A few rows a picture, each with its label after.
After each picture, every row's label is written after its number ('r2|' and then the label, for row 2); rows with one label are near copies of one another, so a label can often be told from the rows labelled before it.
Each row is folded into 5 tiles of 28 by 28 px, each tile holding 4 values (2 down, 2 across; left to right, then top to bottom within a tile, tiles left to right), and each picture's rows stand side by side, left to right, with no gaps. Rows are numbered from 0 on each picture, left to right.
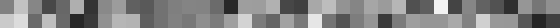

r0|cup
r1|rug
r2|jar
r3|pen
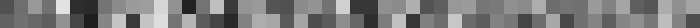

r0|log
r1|cup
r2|log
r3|jar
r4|rug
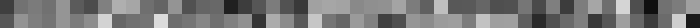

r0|rug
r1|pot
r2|jar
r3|pen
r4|log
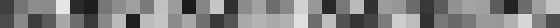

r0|log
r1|cup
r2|cup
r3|rug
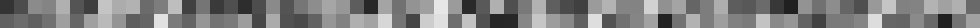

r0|rug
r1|pot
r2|rug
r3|cup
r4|jar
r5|pen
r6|jar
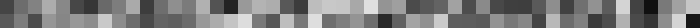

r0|rug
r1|rug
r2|jar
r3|pot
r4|log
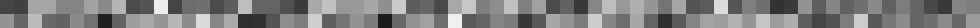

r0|jar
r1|pen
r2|jar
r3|jar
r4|jar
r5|pen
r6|pot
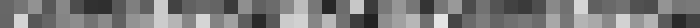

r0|pot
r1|pen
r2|cup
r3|pot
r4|pen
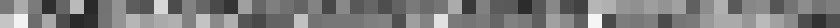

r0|cup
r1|pen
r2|pot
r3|pot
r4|jar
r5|pen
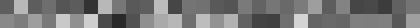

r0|pen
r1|pen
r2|pot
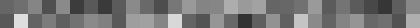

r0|pot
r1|jar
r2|pot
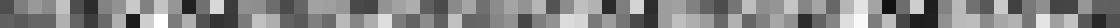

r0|log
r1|cup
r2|rug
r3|jar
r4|cup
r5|jar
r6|cup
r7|pen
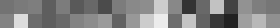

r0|pot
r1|cup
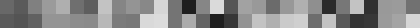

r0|rug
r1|cup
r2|cup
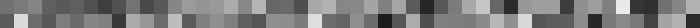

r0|pot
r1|jar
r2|jar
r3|rug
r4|log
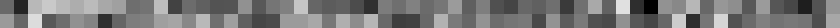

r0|jar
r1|pen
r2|pen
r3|pot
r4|log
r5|pot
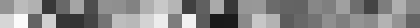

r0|cup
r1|cup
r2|rug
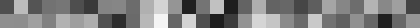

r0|pen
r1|cup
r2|jar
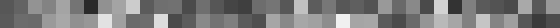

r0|rug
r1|pot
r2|pen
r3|pen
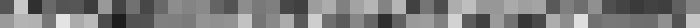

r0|pen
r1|rug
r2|jar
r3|jar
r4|pot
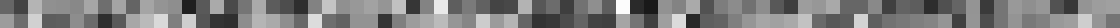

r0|jar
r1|cup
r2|jar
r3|pen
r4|log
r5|rug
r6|pot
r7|rug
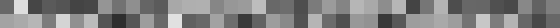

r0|pen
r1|jar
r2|jar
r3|pen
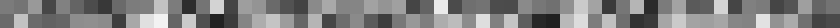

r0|pot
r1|cup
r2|jar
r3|pen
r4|cup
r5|pen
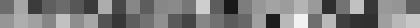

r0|pen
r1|log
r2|cup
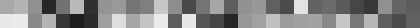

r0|cup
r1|cup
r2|pen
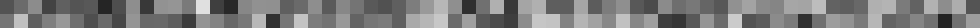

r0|pot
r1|log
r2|pot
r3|cup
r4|pen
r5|jar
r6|jar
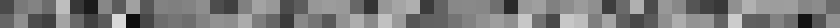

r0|log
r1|rug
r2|rug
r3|rug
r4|cup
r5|jar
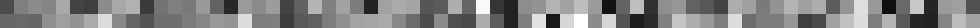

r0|rug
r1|rug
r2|rug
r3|log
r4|cup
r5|jar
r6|cup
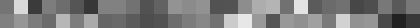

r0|pen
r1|rug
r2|pen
